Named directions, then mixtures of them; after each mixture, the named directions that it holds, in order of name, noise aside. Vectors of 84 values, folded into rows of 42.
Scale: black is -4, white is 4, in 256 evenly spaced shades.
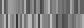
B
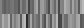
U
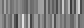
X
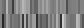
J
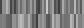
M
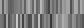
B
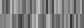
M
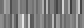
M, X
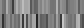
J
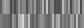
M, X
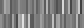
M, X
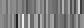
B, X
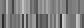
J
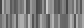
B, M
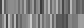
B, X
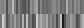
J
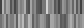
B, M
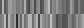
B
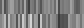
B, U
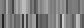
J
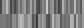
M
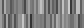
B, X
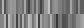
B
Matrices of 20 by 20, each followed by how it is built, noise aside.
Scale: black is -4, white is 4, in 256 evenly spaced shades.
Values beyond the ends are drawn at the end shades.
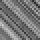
Toeplitz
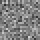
noise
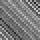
Toeplitz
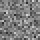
noise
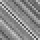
Toeplitz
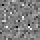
noise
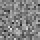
noise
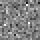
noise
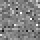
noise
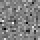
noise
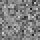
noise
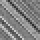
Toeplitz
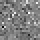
noise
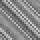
Toeplitz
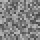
noise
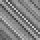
Toeplitz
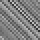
Toeplitz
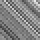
Toeplitz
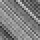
Toeplitz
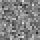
noise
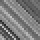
Toeplitz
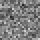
noise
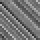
Toeplitz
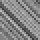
Toeplitz
